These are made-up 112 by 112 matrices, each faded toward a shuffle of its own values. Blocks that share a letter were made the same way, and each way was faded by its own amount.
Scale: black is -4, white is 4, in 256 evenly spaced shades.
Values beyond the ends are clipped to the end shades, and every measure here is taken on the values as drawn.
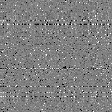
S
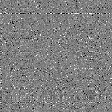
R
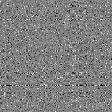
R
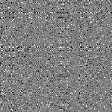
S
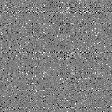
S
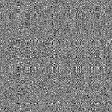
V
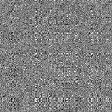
V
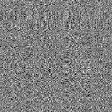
V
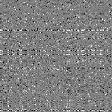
S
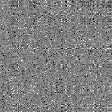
R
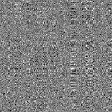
V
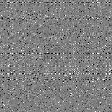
S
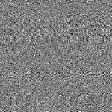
V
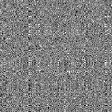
V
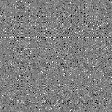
R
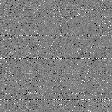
S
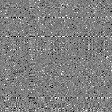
S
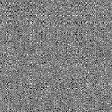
V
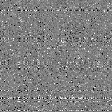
S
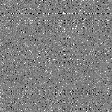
R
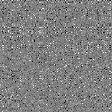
R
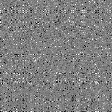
R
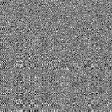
V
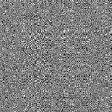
V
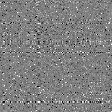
R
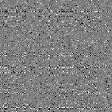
S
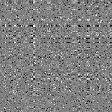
S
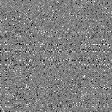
R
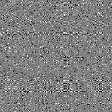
S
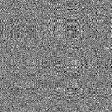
V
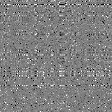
S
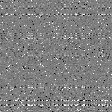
S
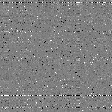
S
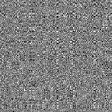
V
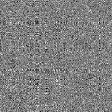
V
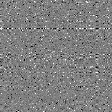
R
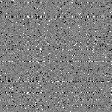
S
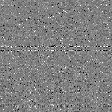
R
